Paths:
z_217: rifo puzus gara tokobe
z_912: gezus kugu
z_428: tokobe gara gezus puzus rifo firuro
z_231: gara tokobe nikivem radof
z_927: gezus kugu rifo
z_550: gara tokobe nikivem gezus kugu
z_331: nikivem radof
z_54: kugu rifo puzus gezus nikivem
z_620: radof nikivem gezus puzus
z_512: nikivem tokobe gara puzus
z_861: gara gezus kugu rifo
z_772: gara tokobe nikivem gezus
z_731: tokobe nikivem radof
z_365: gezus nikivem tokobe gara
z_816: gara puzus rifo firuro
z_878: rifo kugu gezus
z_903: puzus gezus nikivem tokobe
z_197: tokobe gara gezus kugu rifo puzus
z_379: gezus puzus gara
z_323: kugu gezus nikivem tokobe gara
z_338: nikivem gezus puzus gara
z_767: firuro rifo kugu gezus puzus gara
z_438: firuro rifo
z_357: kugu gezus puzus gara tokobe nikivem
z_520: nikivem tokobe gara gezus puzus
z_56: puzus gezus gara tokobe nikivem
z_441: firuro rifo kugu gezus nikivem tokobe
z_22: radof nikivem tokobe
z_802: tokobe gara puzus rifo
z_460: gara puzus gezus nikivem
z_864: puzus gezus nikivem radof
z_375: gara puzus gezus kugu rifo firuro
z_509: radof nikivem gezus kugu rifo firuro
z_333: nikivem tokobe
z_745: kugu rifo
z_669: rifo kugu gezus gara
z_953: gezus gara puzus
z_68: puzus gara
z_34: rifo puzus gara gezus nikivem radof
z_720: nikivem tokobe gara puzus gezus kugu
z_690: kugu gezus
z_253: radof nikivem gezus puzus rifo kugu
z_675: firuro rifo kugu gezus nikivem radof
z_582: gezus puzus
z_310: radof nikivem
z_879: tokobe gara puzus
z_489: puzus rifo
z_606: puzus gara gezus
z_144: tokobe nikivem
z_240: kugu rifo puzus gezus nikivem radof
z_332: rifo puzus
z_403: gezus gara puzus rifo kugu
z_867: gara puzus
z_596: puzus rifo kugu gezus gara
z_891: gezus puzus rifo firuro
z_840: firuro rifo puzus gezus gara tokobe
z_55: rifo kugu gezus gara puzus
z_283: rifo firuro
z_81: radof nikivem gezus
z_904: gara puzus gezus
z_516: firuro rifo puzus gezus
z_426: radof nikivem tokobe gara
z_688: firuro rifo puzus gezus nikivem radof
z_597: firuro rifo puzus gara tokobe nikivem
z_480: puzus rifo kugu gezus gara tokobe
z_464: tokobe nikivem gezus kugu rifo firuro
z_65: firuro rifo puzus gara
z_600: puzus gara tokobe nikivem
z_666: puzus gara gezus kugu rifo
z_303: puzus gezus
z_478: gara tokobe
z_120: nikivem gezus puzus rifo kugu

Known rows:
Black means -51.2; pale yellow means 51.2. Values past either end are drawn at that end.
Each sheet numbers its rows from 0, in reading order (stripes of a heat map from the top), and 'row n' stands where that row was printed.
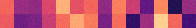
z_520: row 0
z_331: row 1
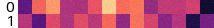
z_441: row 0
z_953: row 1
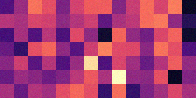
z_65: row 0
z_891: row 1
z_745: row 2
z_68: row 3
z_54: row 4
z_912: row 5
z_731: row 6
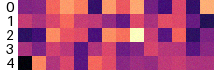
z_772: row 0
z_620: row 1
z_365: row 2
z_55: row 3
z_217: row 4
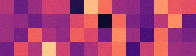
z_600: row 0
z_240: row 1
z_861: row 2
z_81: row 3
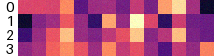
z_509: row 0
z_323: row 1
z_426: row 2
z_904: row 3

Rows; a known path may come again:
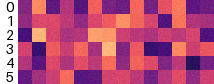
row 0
z_253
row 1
z_480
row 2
z_840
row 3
z_231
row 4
z_953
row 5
z_878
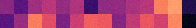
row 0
z_489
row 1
z_65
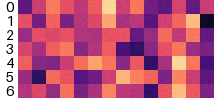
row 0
z_478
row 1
z_675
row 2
z_516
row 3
z_816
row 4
z_331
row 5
z_596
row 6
z_310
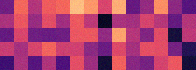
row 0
z_333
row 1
z_428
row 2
z_403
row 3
z_620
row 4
z_745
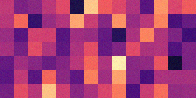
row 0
z_56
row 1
z_120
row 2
z_332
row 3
z_55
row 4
z_912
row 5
z_690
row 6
z_81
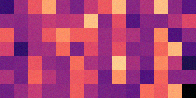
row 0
z_426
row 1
z_144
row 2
z_512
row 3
z_864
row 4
z_927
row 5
z_861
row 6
z_438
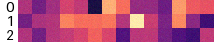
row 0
z_600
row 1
z_338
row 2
z_879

